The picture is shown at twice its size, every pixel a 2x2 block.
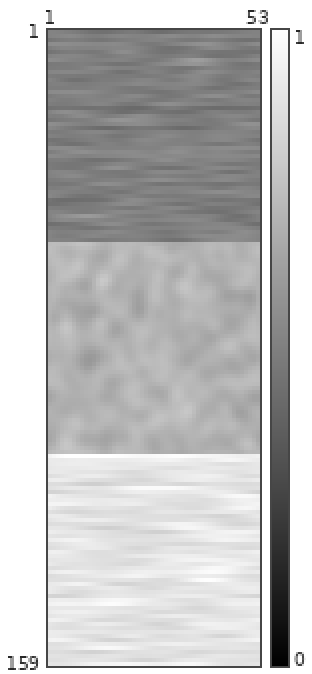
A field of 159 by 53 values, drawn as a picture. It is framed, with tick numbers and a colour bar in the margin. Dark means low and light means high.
The table splits into 3 rows of 1 panel. Panel 1,1: middling, streaked across, faint in contrast. Panel 2,1: high, blotchy, faint in contrast. Panel 3,1: very high, streaked across, faint in contrast.
